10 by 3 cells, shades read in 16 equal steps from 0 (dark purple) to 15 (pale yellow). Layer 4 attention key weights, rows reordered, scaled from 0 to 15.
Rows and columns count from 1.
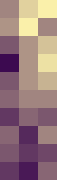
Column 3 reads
15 8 12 14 11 8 5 8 4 6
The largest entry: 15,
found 2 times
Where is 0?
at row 4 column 1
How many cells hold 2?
1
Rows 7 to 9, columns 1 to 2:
3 6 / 6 2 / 5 3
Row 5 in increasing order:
5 9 11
